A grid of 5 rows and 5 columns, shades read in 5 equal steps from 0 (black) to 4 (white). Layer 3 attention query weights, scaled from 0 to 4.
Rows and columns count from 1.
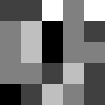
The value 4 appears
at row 1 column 3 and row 1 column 5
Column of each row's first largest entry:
3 2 2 4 3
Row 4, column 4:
3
